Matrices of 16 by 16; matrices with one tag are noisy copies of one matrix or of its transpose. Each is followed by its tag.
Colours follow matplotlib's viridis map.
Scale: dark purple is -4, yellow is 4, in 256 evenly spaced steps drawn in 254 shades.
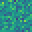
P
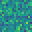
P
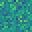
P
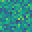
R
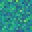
P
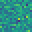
R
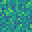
P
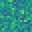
P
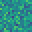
R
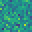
R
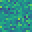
R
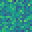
P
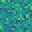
R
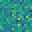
R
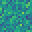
P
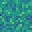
P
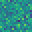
R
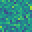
R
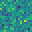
P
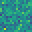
P
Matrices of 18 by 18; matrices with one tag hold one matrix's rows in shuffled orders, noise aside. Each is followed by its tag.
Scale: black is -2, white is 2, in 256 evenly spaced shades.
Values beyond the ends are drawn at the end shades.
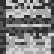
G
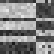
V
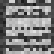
G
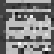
G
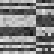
V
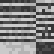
V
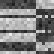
V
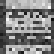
G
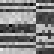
V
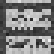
G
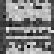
G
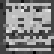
G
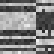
V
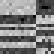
V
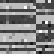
V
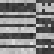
V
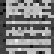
G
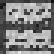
G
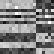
V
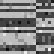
V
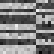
V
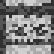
G
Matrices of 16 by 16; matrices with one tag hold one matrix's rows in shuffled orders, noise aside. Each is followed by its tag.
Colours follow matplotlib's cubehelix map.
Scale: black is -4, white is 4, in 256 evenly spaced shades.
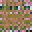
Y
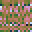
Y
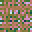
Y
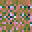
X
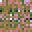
Y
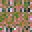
X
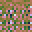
X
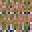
X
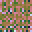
X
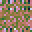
X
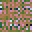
Y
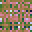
Y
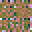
X
